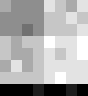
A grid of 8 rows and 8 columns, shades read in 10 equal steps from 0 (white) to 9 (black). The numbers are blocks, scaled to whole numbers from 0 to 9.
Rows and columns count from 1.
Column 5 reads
1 2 2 0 1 1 1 9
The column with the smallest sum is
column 8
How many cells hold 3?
7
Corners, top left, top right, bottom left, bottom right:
3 1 9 9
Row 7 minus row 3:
-2 -2 -3 -2 -1 -2 -1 0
